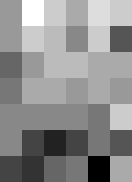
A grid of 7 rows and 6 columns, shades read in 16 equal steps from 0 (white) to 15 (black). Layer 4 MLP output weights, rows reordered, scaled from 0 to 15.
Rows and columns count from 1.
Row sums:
19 33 33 35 39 60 60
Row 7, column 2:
12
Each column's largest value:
11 12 13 11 15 10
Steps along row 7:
up down down up down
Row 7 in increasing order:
5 8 9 11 12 15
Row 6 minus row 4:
-1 6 8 5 3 4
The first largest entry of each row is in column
1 6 1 1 5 3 5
